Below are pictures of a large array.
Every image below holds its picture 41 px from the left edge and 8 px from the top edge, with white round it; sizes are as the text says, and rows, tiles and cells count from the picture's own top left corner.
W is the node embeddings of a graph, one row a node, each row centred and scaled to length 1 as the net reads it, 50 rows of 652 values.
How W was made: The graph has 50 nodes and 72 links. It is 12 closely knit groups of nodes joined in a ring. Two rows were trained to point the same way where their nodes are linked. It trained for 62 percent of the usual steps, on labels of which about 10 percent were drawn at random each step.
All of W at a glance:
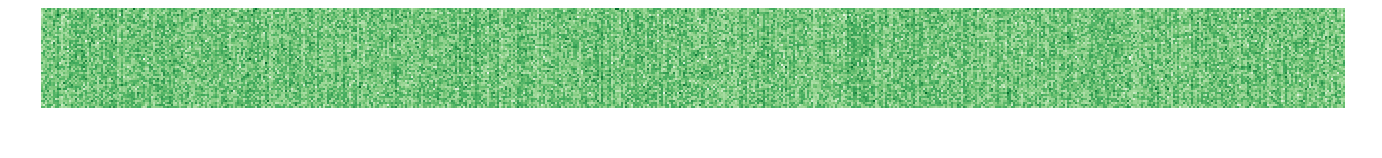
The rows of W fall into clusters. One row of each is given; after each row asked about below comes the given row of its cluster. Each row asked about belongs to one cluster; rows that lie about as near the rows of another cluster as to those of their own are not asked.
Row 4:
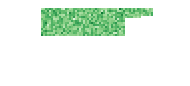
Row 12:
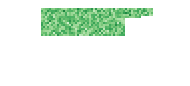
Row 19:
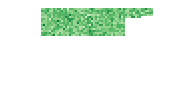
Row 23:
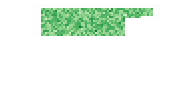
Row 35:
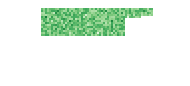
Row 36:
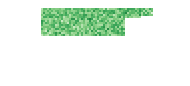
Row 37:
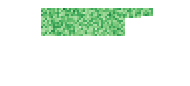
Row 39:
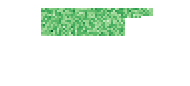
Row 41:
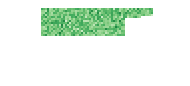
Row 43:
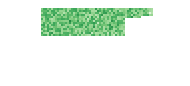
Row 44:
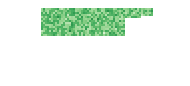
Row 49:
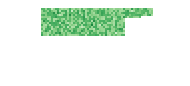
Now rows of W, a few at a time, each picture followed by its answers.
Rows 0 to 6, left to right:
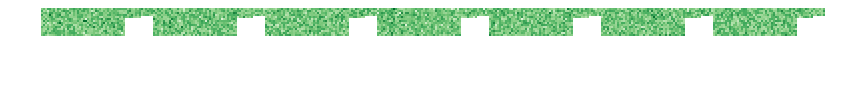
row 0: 37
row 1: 4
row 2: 35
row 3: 49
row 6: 44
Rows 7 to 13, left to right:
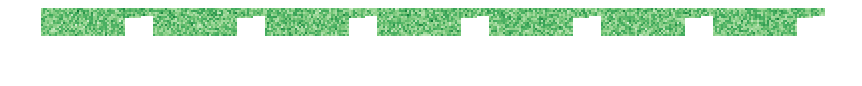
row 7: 36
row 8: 39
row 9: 43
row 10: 41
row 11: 23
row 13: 36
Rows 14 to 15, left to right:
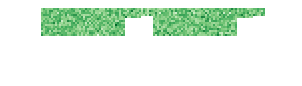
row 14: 44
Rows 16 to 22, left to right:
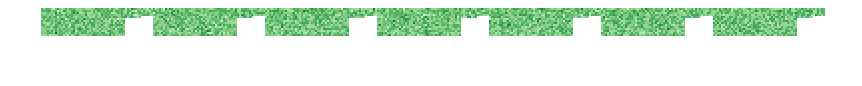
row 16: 39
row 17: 19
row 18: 23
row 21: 23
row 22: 41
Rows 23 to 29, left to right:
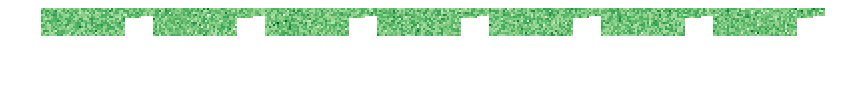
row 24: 43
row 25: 37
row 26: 49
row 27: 39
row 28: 12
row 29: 35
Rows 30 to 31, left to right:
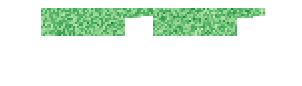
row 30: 37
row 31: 12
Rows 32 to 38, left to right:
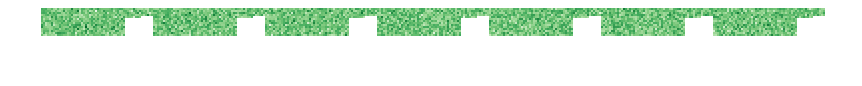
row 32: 23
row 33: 49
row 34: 35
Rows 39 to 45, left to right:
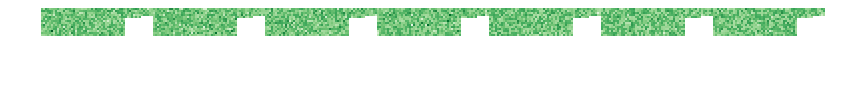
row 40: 43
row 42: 44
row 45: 36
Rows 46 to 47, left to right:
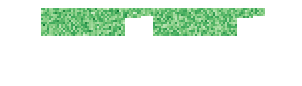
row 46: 41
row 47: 44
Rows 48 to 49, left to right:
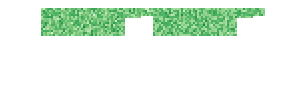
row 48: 4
